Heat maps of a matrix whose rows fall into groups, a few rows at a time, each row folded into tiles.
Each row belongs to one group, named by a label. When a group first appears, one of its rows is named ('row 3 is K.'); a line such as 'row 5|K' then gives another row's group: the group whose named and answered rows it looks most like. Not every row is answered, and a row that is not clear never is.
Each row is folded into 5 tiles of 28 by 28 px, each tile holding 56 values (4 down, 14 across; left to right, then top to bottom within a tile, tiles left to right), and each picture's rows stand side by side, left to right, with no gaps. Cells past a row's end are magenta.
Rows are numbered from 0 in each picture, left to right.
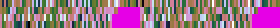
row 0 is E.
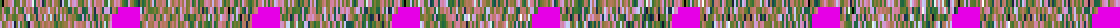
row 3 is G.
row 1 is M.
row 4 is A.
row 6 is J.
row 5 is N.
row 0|E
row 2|A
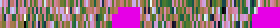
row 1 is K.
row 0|K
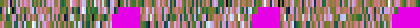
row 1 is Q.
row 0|J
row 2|E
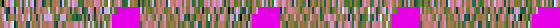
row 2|G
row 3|M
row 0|E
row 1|M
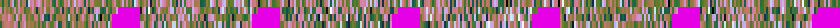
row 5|J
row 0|M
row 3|Q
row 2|A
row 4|N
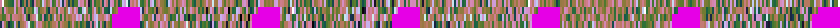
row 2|K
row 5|A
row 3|E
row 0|N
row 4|J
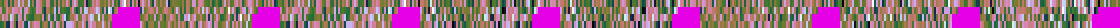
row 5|G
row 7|J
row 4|K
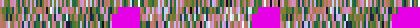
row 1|Q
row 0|A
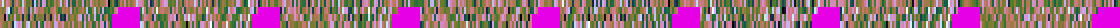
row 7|G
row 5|K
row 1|G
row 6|G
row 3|M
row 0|N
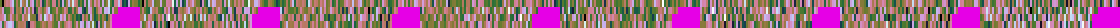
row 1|E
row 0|E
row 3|G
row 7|Q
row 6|M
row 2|M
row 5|K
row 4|J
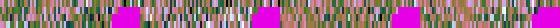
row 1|Q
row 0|A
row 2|M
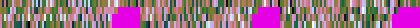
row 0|E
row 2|J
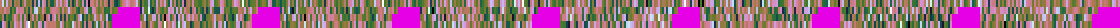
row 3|J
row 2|J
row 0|N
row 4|Q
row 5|E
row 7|K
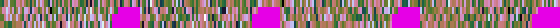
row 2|E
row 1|K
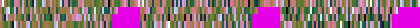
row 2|A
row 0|N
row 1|N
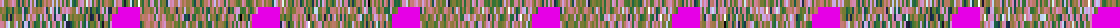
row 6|A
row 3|G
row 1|M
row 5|K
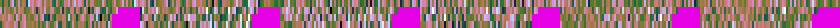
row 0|M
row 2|Q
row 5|J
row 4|G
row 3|K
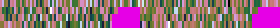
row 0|A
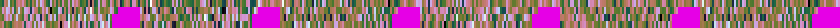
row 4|M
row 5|N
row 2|N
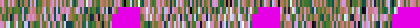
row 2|K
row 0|A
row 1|Q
